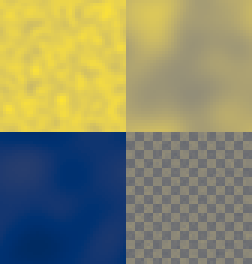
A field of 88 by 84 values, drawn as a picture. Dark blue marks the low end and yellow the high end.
The table splits into 2 rows of 2 panels. Panel 1,1: very high, blotchy, faint in contrast. Panel 1,2: high, smooth. Panel 2,1: very low, smooth, faint in contrast. Panel 2,2: middling, checkered.
